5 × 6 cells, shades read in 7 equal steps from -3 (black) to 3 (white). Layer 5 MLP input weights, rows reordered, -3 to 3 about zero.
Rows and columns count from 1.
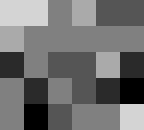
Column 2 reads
2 0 0 -2 -3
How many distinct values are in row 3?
4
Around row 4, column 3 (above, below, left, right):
-1 -1 -2 -1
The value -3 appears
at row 4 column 6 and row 5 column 2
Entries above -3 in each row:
6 6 6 5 5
